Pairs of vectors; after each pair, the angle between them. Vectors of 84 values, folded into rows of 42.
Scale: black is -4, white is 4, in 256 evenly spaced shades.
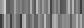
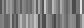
partly opposed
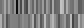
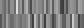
nearly opposite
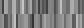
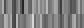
nearly opposite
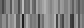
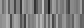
orthogonal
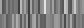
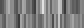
orthogonal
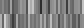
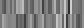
orthogonal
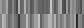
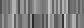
orthogonal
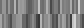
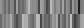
nearly opposite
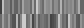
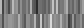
partly opposed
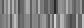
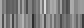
partly opposed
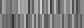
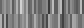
orthogonal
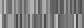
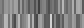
orthogonal
